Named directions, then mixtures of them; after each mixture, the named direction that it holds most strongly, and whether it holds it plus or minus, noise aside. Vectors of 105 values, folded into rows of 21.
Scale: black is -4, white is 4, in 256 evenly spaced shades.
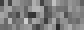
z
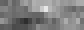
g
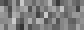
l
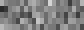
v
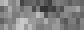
g, minus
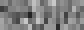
v, plus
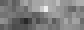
g, plus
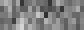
l, minus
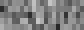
v, plus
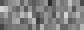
v, minus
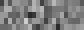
z, plus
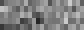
v, minus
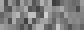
z, minus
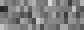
v, plus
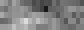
g, minus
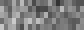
l, plus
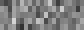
l, plus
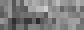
g, plus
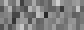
l, minus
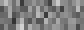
l, minus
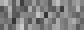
l, minus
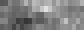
g, plus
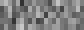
l, minus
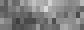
g, plus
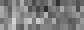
l, plus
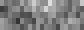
v, plus
